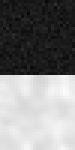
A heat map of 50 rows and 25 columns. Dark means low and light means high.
The table splits into 2 rows of 1 panel. Panel 1,1: very low, fine-grained, faint in contrast. Panel 2,1: very high, blotchy, faint in contrast.
